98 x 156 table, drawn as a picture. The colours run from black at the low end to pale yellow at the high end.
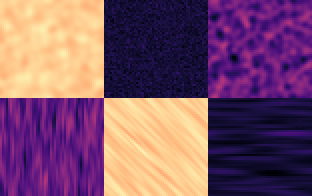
The table splits into 2 rows of 3 panels. Panel 1,1: very high, blotchy, faint in contrast. Panel 1,2: very low, fine-grained, faint in contrast. Panel 1,3: low, blotchy. Panel 2,1: low, streaked downward. Panel 2,2: very high, slanting down to the right, faint in contrast. Panel 2,3: very low, streaked across, faint in contrast.
